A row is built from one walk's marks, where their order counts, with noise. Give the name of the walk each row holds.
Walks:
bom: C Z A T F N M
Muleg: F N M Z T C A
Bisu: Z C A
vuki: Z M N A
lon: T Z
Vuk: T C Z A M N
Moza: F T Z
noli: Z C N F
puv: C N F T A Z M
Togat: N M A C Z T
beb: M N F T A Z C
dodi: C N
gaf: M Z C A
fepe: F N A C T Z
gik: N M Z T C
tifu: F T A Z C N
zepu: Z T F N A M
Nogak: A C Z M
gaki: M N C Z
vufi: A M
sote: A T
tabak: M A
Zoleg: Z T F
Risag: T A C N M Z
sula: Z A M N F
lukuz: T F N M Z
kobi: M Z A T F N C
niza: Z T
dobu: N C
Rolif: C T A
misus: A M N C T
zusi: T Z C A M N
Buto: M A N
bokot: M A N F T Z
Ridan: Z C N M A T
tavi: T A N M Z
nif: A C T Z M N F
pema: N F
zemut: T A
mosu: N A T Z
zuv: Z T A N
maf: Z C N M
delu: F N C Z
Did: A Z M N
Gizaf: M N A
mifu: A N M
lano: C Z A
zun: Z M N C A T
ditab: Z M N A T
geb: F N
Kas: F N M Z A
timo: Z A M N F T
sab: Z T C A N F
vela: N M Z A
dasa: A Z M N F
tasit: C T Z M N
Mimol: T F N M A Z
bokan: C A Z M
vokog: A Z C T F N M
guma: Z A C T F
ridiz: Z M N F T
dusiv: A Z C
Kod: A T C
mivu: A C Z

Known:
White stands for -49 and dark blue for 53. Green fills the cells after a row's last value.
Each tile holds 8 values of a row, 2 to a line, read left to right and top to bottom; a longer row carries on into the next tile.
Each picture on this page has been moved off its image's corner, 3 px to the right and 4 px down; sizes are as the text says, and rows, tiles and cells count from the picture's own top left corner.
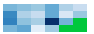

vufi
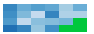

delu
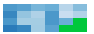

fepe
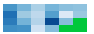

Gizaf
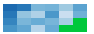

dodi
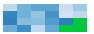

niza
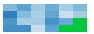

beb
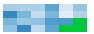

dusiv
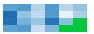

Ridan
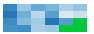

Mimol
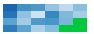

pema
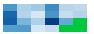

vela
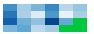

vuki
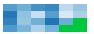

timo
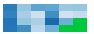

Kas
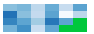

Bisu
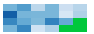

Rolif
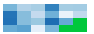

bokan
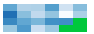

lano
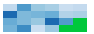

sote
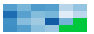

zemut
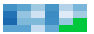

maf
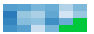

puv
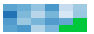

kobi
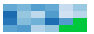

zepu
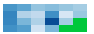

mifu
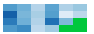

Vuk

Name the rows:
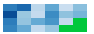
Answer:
dobu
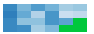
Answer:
lukuz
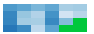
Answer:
Muleg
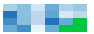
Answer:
Nogak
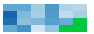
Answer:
tasit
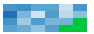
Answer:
noli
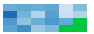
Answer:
sab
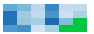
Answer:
Togat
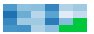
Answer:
Risag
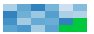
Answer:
Zoleg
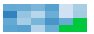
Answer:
vokog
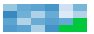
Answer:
guma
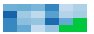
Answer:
mosu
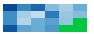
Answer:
geb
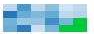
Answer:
Kod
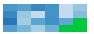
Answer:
ridiz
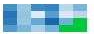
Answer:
sula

